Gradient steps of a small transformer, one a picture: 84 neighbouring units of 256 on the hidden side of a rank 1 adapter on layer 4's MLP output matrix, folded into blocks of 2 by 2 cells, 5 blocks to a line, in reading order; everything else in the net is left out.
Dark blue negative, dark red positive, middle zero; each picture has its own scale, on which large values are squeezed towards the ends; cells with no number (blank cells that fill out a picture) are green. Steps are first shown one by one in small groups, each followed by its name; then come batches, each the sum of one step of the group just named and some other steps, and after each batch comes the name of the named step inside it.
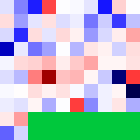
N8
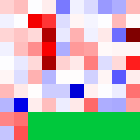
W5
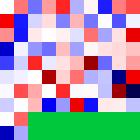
N8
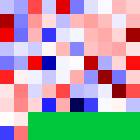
W5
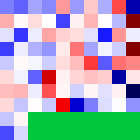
N8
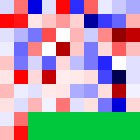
W5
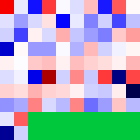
N8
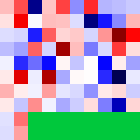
W5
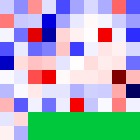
N8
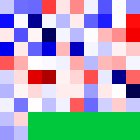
N8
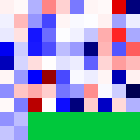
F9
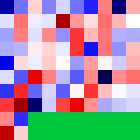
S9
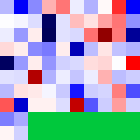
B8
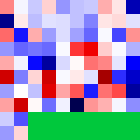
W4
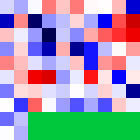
F9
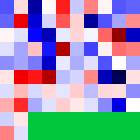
S9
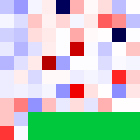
S9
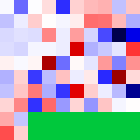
S9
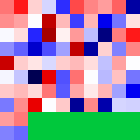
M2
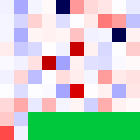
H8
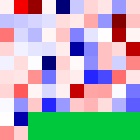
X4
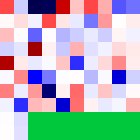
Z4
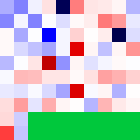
H8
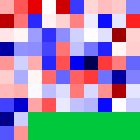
M2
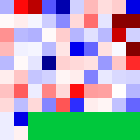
X4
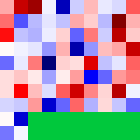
X4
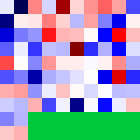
M2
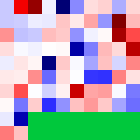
X4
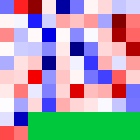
X4
